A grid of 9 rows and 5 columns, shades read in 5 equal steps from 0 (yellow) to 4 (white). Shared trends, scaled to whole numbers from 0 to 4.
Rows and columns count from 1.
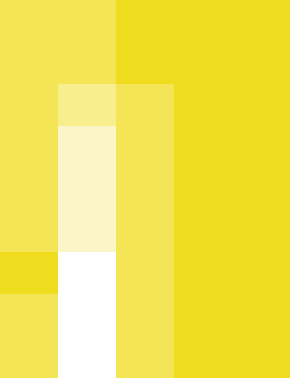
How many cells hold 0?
21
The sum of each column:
8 25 7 0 0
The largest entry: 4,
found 3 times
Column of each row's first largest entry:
1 1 2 2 2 2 2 2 2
